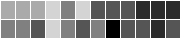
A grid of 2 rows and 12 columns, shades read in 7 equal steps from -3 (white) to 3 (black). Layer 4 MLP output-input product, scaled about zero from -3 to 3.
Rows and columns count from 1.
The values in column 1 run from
-1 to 0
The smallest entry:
-2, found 3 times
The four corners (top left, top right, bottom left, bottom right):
-1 2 0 1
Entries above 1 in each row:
3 2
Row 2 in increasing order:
-2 0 0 0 0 1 1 1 1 1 2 3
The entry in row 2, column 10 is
1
